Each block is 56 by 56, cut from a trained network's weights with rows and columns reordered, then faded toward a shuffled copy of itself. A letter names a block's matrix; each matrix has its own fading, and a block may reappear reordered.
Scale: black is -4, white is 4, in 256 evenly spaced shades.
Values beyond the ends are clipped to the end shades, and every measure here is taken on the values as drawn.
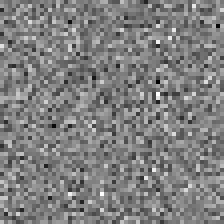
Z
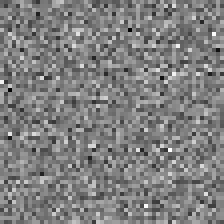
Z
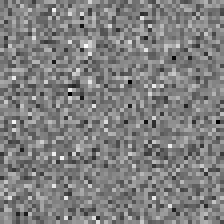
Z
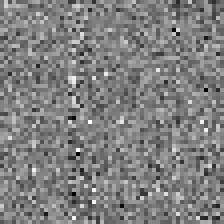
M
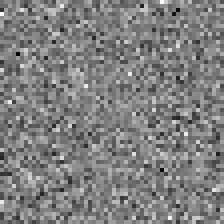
Z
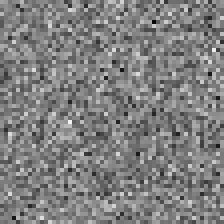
Z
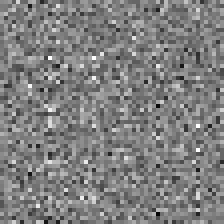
M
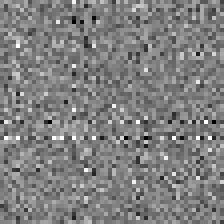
M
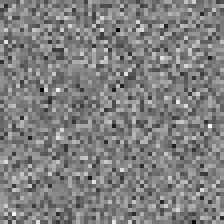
Z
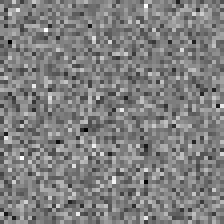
Z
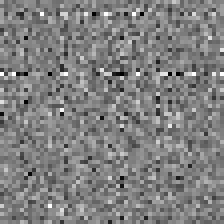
M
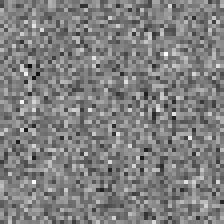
Z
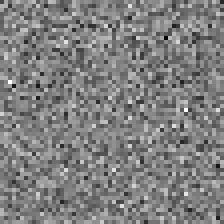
Z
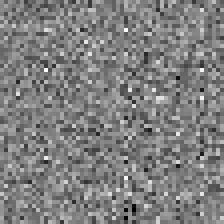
M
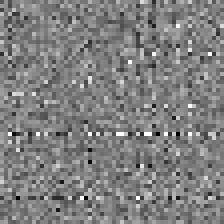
M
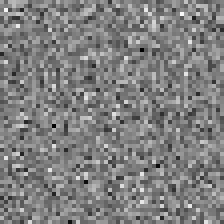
Z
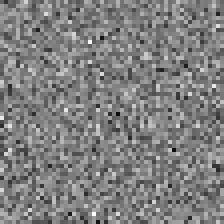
Z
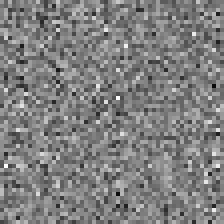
M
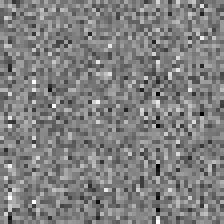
M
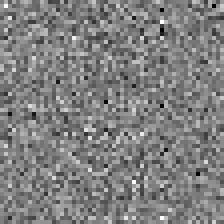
M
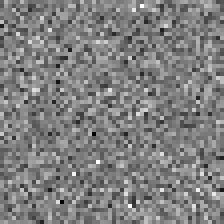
Z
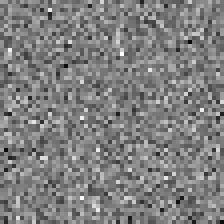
Z
